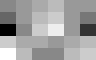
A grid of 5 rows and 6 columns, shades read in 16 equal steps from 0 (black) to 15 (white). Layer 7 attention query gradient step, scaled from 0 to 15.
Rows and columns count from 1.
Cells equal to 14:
1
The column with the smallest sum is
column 1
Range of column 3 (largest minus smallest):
4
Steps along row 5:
down down same up up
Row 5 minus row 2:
9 2 -3 -4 2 5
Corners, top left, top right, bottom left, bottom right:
8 9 15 12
